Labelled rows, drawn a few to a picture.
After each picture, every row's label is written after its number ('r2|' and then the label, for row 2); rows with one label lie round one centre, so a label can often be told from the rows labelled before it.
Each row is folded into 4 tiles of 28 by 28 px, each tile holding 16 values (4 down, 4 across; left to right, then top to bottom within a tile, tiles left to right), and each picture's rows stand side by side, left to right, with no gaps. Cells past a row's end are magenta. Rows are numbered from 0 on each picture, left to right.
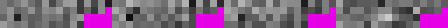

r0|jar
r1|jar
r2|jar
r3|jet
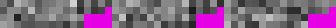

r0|jar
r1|jar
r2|jet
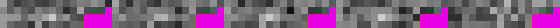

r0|jet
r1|jet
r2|jet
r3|jet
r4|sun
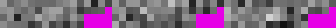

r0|jar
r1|jar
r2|jet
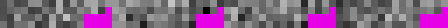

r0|sun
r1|jar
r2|jar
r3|sun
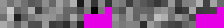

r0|jar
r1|jet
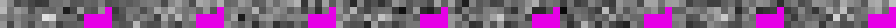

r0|jet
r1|sun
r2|jar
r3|jet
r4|jet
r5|sun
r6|jet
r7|sun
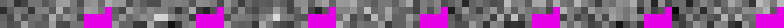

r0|sun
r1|jet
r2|jet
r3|jar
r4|sun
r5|jar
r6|sun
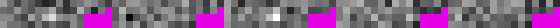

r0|jet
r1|jar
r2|jet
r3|jar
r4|jar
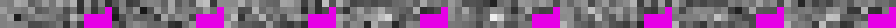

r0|jar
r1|sun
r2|jar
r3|jet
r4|jet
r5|jar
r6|jet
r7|jet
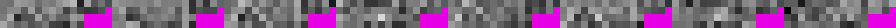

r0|jar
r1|jar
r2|jar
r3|jet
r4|jar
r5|jar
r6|jet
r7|sun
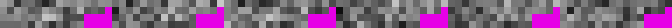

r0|jet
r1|sun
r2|jet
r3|sun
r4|sun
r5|jet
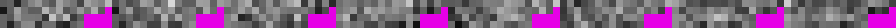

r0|sun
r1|sun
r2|jar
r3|jar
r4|sun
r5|sun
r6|jet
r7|jet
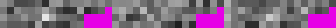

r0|jet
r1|jar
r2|jet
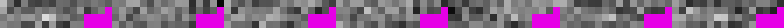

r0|jet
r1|jar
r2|jet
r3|jar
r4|sun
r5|jet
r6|jet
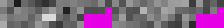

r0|jet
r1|jar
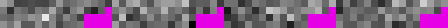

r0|jet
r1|jar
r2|sun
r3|sun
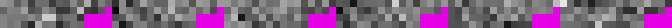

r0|jet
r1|sun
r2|jar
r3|sun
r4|sun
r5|jet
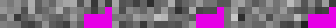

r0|jar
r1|jet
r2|jar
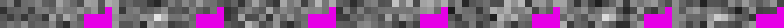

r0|sun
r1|jet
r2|sun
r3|sun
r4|sun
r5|jet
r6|jet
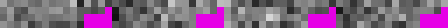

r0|jar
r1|sun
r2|jet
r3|sun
